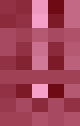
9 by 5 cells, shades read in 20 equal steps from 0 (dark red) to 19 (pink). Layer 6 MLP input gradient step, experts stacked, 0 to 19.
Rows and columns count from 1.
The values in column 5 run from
5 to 12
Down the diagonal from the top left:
5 5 10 4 11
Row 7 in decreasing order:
19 10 5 2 0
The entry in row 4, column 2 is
5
